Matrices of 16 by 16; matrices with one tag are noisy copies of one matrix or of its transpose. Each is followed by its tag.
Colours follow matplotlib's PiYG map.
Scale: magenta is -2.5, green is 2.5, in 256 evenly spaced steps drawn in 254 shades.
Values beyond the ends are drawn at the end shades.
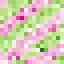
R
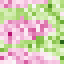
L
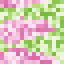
L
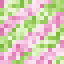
R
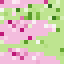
L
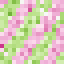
R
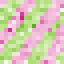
R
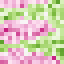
L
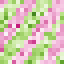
R
